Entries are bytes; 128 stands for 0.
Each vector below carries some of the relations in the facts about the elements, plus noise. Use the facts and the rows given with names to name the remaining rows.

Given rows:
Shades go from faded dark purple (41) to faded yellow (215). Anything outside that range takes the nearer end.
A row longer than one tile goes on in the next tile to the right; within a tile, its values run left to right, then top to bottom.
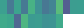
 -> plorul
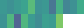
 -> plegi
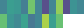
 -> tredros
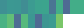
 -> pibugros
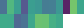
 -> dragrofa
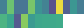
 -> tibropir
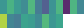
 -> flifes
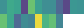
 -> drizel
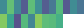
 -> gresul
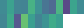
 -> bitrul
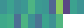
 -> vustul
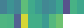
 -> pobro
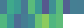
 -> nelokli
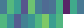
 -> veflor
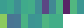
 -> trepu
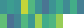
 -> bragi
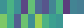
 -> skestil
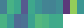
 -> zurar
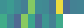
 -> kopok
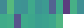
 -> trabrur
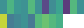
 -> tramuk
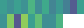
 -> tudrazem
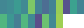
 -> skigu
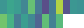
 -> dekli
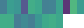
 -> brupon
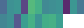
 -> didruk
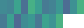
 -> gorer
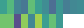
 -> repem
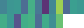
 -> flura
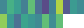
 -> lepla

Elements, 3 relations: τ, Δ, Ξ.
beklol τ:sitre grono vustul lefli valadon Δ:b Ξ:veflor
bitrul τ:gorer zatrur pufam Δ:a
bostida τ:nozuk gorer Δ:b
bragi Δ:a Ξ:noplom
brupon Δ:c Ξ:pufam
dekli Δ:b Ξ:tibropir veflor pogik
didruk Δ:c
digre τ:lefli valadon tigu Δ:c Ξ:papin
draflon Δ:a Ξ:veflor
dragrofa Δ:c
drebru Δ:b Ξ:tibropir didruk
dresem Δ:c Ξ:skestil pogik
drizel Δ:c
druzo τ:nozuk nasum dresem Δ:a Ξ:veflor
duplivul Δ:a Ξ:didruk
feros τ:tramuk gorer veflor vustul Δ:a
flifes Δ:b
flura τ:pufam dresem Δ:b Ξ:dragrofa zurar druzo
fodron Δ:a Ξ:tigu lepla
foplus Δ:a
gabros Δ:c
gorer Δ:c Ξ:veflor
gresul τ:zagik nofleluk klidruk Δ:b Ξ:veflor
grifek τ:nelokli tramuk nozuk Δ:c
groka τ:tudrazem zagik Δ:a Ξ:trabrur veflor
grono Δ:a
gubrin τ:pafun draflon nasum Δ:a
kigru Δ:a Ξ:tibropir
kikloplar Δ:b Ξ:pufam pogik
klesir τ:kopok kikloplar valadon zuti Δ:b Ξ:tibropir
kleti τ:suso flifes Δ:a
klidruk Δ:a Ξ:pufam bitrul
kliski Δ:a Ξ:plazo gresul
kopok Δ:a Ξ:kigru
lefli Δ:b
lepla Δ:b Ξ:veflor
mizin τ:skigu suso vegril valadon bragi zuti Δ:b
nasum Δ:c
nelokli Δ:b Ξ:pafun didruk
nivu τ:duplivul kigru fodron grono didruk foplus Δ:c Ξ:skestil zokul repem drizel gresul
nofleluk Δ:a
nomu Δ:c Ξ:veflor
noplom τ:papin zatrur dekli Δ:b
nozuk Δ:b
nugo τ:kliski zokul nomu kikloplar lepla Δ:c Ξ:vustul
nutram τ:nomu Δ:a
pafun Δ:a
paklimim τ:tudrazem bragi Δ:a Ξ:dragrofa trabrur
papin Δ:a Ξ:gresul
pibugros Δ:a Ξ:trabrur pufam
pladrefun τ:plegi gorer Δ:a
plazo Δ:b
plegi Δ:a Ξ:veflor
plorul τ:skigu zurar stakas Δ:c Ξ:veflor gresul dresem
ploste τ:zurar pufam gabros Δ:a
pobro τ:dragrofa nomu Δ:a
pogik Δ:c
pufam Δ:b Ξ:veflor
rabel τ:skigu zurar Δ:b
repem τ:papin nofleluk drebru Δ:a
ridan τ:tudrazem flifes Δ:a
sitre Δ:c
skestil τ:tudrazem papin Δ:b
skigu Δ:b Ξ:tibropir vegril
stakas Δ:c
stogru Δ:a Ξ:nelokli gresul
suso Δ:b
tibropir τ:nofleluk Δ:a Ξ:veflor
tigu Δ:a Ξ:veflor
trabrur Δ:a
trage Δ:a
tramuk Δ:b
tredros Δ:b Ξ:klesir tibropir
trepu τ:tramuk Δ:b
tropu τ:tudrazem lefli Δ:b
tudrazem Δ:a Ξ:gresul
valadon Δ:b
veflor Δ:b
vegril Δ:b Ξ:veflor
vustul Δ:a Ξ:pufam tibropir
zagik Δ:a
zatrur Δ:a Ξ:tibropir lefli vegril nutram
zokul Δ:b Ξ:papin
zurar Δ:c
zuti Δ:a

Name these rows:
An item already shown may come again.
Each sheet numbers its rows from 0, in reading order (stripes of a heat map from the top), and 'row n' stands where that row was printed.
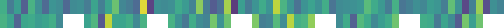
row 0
digre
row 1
nutram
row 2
vegril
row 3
bragi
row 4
duplivul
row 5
drebru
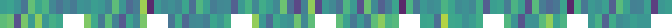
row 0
papin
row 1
kikloplar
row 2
gorer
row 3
lepla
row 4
pufam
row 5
ridan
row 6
veflor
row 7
dresem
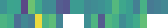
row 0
drizel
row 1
duplivul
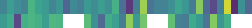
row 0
pafun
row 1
beklol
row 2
lefli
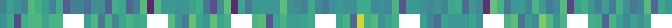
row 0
pafun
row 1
nugo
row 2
tropu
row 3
stogru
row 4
ridan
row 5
grifek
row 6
nomu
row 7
plorul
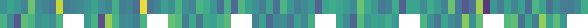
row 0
tigu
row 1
groka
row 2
klidruk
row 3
gorer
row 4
feros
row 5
vegril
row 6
nivu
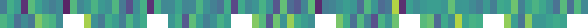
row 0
pogik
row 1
flifes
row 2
bitrul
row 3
skestil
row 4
kikloplar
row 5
kliski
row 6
nofleluk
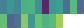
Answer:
noplom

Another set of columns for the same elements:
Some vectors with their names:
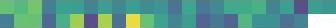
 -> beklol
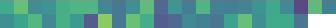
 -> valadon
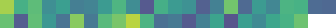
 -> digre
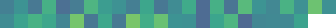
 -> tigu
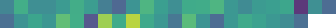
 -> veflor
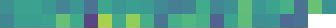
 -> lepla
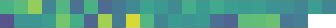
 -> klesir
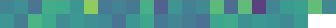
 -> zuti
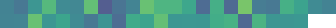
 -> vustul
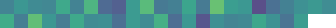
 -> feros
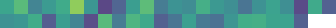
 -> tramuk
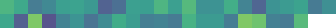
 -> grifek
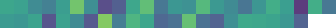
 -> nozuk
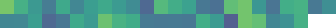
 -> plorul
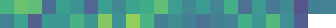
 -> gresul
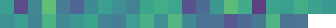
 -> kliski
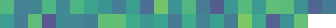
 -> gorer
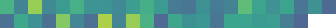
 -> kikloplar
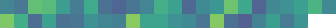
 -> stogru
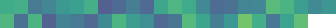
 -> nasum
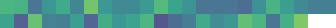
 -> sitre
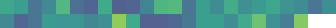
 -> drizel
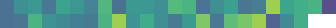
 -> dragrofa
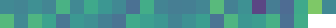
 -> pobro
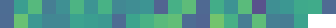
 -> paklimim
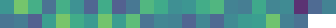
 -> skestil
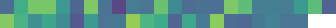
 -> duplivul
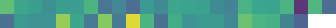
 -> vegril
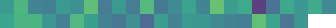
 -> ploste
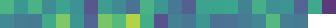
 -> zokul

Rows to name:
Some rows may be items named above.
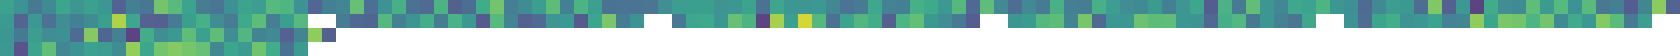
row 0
dresem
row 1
repem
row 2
lepla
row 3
tigu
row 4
nutram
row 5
nutram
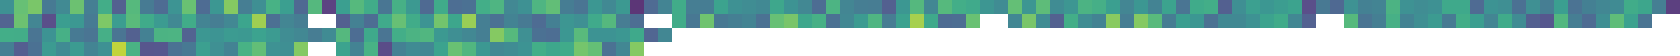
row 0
flura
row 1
skestil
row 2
nomu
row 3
dekli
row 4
papin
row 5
drizel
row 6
brupon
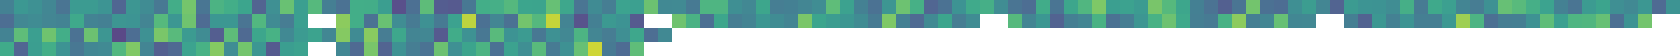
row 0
druzo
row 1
pafun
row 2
stogru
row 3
klidruk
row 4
pogik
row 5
didruk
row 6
nugo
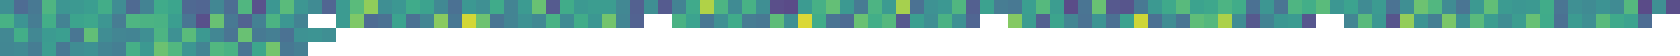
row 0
tudrazem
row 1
drebru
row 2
nelokli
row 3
pafun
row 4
pufam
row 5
tibropir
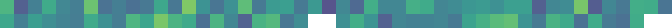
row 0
zatrur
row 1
pibugros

